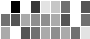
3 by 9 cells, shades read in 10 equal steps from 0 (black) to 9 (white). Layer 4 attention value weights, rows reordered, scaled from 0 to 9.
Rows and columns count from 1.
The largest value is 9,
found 5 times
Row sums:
51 45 51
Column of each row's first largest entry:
1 8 2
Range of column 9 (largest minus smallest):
5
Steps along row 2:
down up down same up down up down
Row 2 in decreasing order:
9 6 6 5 5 4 4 3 3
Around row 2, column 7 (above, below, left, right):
4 6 6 9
